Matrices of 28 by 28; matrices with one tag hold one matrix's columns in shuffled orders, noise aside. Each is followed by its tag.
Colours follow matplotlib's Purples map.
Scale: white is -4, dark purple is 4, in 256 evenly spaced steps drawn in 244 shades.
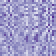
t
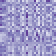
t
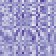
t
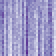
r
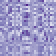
t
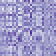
t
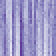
r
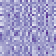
t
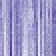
r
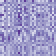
t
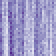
r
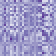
t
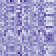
t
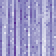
r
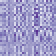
t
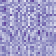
t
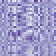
t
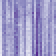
r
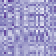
t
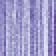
r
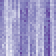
r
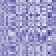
t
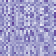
t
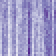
r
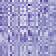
t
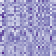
t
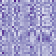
t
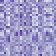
t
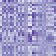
t
